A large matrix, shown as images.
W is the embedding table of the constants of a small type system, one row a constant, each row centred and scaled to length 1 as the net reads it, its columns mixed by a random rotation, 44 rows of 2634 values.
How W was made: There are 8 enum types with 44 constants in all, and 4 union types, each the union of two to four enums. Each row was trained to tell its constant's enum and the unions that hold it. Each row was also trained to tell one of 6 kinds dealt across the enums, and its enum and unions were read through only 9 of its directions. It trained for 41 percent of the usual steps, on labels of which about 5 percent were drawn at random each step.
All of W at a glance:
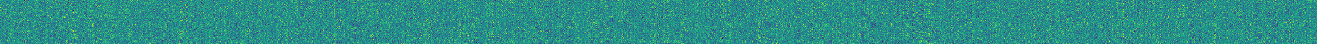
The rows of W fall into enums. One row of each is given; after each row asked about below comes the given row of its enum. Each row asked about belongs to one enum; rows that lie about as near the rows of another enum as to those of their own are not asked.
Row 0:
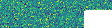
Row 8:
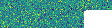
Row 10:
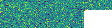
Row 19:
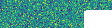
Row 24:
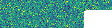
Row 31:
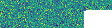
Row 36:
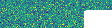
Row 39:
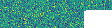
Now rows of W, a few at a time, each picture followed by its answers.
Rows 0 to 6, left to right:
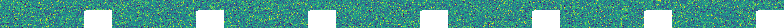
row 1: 31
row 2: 0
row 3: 36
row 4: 10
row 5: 39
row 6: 31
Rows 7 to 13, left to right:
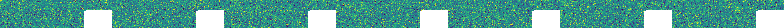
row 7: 0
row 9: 39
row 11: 39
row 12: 31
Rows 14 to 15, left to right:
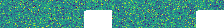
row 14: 0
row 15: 39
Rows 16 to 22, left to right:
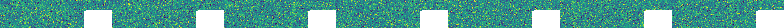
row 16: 39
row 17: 10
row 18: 31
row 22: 19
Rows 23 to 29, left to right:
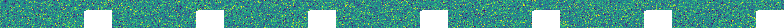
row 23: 36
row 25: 36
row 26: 8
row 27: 19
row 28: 8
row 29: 36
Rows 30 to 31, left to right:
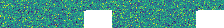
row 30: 31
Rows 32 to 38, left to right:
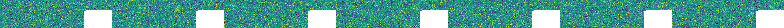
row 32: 0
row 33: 39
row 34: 36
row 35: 39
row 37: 31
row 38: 31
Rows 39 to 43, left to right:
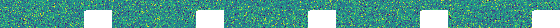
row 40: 0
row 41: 0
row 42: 0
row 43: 36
